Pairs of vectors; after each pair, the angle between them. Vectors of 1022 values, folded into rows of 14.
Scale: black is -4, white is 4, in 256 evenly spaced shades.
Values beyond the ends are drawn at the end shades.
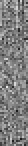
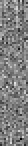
nearly parallel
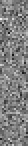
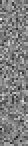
partly aligned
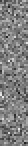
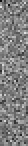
partly aligned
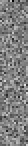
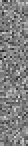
partly opposed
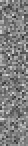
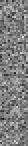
nearly opposite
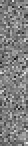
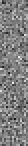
orthogonal
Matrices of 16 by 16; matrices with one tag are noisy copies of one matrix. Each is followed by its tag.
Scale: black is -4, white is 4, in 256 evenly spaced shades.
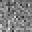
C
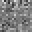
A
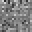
A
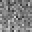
C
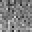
C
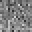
C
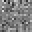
A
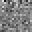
A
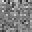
A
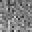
C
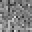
C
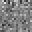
A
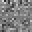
A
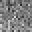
C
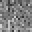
C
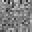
A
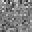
A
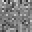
A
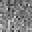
C
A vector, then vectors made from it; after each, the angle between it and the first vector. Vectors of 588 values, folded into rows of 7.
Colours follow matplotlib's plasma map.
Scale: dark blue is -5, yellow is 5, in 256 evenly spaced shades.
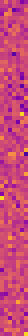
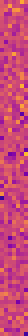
nearly opposite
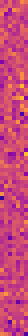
nearly opposite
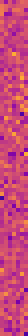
nearly opposite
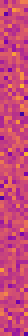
nearly opposite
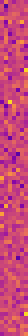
orthogonal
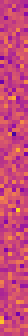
partly aligned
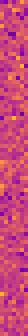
partly opposed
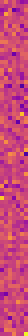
nearly parallel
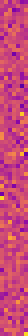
nearly parallel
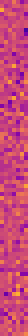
partly aligned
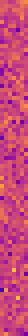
partly opposed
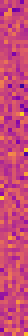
nearly parallel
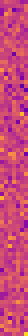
nearly parallel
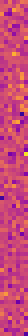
nearly opposite
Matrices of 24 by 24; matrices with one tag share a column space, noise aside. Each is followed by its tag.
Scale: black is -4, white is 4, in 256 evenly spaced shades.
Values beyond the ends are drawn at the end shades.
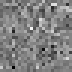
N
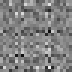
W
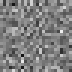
W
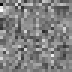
N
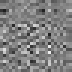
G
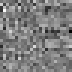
N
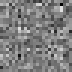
N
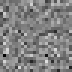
W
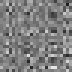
W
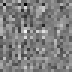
N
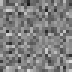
W
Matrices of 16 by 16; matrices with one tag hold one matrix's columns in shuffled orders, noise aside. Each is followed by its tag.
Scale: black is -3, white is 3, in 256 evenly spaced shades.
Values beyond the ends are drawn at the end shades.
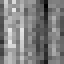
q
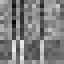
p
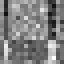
p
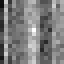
q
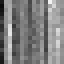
q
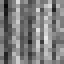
q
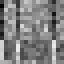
p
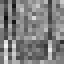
p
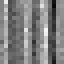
q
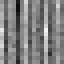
q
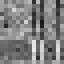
p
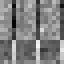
p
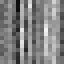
q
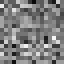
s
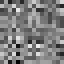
s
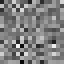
s
